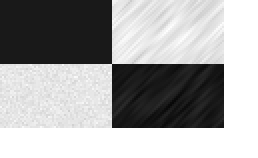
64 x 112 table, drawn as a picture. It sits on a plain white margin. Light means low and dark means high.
The table splits into 2 rows of 2 panels. Panel 1,1: very high, flat. Panel 1,2: very low, slanting up to the right, faint in contrast. Panel 2,1: very low, fine-grained, faint in contrast. Panel 2,2: very high, slanting up to the right, faint in contrast.
